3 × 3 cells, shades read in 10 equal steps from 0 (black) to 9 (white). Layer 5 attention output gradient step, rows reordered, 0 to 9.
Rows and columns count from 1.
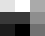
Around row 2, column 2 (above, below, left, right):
9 0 2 5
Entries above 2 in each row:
3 1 1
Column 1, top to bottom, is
8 2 1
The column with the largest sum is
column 3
